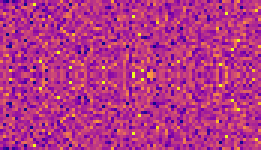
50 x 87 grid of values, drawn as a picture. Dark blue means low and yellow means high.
Histogram: heavy tails on both sides. Seam: none. Grain: fine. Mirror symmetry: top to bottom. Odd rows or columns: none.
